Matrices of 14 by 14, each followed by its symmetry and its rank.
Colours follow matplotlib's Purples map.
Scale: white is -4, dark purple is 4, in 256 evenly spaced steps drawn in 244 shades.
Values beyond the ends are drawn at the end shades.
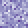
neither, full rank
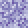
symmetric, full rank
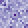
symmetric, full rank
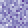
neither, full rank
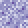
symmetric, full rank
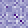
symmetric, rank three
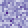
neither, full rank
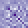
symmetric, rank three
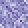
symmetric, full rank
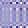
neither, rank one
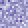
symmetric, full rank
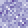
symmetric, full rank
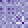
symmetric, rank three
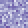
neither, full rank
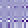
neither, rank one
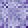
symmetric, rank three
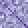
symmetric, full rank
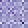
symmetric, rank three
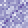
symmetric, full rank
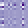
neither, rank one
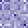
symmetric, rank three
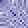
symmetric, rank three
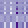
neither, rank one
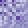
symmetric, rank three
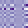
neither, rank one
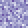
neither, full rank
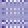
neither, rank one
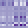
neither, rank one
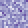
neither, full rank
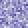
neither, full rank
